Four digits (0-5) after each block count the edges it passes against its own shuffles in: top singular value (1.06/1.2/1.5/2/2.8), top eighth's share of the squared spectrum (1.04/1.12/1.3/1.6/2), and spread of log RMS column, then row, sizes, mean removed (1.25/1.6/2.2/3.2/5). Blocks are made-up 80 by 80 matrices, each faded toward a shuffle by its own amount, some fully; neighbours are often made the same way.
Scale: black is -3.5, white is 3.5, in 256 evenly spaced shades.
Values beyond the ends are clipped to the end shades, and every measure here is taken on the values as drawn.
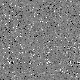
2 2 1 1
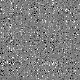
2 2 2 2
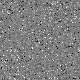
1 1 0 0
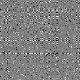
5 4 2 3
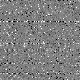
4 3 1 2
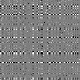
5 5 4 4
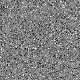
2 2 0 1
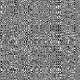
4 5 3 2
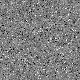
0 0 0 0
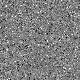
1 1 0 0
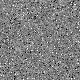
0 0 0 0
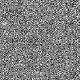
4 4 2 2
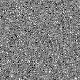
3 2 1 0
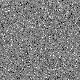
0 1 0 0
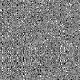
4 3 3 1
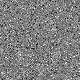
2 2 1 0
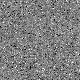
0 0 0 0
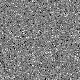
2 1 0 0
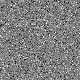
1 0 0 0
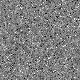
0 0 0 0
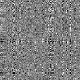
4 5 3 2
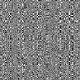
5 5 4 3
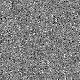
2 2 1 0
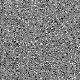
3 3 1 1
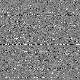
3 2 0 3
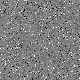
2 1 0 0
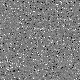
2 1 0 0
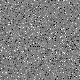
2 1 0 0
